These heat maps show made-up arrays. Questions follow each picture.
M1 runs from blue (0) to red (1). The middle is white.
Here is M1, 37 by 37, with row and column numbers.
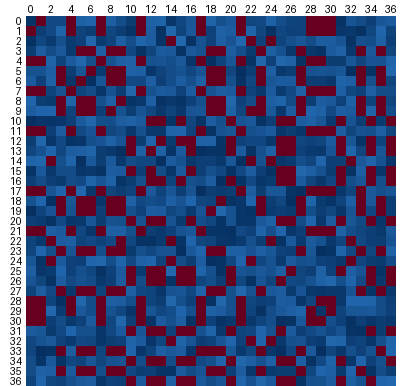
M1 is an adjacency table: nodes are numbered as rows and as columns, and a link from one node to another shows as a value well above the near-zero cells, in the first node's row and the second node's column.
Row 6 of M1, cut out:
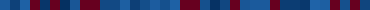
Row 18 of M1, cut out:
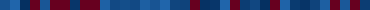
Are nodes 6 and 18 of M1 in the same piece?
yes
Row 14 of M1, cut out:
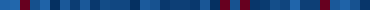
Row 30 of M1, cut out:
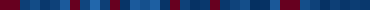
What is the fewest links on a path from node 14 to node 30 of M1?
5
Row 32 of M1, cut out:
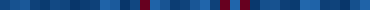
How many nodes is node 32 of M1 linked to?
3
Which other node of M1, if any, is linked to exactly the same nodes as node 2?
node 32
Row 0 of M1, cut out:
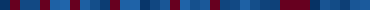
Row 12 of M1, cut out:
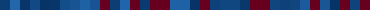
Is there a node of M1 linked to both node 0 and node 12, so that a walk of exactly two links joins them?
no
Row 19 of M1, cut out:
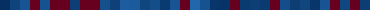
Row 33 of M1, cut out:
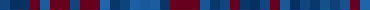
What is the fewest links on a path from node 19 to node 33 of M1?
1
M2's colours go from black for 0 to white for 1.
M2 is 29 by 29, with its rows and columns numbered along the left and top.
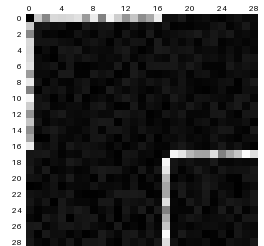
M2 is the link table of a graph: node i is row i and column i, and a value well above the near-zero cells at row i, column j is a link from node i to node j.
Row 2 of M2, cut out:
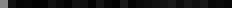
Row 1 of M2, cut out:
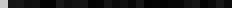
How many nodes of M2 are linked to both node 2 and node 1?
1
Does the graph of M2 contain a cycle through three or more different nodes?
no
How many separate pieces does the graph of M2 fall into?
2
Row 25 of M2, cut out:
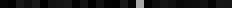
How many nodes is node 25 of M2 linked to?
1
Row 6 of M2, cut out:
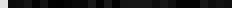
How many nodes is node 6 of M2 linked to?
1
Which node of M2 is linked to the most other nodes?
node 0
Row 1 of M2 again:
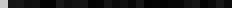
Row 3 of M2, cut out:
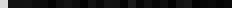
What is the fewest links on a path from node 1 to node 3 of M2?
2
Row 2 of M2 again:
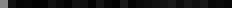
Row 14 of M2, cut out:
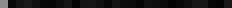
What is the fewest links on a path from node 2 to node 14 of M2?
2
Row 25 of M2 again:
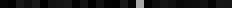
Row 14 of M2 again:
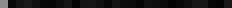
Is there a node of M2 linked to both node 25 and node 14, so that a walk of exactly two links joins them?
no
